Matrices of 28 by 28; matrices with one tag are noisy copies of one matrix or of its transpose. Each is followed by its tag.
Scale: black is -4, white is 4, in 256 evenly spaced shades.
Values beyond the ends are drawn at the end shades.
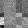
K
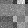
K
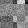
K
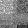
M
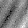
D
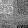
M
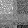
M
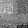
M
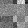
K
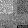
M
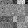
K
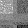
M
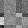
K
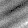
D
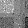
M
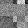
K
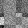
K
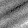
D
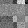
K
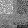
M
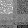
M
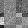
K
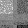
M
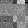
K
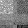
M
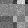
K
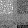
M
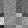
K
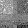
M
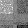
M
